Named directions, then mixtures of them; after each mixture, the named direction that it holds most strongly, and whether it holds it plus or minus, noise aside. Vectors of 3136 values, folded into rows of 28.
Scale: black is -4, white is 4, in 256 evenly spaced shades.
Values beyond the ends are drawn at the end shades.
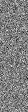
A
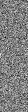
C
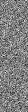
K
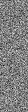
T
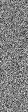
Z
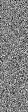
Z, plus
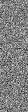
Z, minus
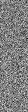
Z, plus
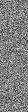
T, minus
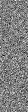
K, minus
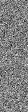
K, minus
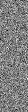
A, minus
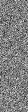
K, minus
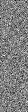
K, plus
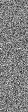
T, minus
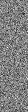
A, minus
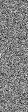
C, plus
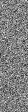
C, minus
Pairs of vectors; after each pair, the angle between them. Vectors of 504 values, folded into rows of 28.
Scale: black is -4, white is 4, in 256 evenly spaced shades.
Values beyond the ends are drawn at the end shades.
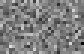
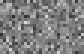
partly opposed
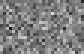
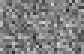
partly aligned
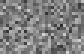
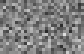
nearly parallel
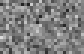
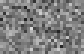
orthogonal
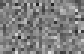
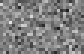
orthogonal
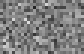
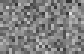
partly aligned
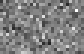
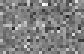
orthogonal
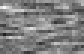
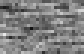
nearly opposite
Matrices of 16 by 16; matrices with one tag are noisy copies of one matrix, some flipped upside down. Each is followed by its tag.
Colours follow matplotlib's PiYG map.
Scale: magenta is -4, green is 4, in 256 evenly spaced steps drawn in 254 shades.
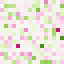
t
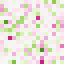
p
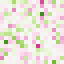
p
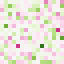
t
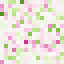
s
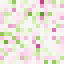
p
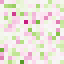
s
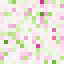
p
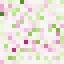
s
